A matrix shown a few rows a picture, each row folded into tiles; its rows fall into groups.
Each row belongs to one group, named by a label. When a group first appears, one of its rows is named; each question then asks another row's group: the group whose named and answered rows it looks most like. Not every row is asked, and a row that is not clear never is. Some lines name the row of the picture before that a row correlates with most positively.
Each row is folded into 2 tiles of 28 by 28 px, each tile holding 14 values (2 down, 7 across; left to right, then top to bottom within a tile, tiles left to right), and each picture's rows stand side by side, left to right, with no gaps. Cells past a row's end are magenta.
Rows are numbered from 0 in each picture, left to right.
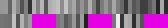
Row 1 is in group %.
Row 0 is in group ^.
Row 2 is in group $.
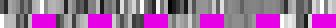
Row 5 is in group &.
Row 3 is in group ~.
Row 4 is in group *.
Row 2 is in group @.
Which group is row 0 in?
&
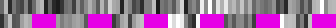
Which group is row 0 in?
^
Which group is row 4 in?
%
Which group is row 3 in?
&
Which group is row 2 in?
^
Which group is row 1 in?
~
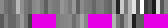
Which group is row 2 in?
@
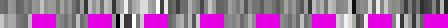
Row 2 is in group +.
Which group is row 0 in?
&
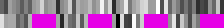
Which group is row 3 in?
$
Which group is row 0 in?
&
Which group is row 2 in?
+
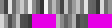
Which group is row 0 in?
@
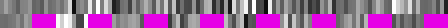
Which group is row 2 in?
~
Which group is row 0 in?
*
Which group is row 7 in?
%
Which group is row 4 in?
@
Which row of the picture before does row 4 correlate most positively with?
1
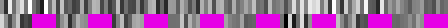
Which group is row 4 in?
@
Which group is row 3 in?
^
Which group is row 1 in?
^
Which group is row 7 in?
*
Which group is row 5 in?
+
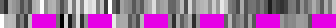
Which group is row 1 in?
+
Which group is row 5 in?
~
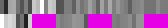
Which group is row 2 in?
*
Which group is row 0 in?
&
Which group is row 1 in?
~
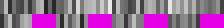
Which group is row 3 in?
%
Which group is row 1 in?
+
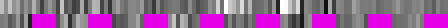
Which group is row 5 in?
%
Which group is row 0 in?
%
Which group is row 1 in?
^
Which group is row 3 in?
$
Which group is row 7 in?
*
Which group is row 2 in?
*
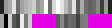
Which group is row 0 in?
+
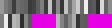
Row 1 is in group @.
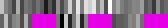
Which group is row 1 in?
+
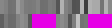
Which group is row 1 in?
^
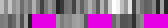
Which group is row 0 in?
%
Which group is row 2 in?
%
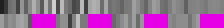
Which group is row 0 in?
~
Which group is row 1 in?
^
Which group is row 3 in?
*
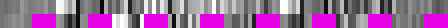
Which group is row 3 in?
+
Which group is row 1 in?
%
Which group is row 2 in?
&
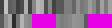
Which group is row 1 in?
~
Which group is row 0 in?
^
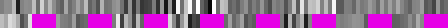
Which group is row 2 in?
$
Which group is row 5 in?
+
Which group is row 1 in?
@
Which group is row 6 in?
~
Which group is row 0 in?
&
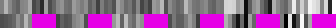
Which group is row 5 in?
+
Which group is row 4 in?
%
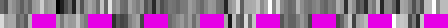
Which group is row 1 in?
~
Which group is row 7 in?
&
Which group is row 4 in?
+
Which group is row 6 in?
^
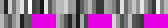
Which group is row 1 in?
%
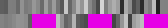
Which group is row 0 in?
~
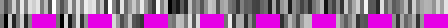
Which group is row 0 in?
+
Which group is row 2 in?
@
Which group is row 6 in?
@
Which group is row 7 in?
+
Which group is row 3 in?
~
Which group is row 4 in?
$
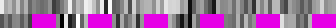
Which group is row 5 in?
&
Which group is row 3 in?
%
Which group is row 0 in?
%
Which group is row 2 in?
+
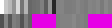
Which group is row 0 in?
%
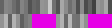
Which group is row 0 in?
$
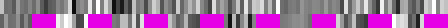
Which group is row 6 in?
@
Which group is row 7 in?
&
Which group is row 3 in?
@
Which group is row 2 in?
~
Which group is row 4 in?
+
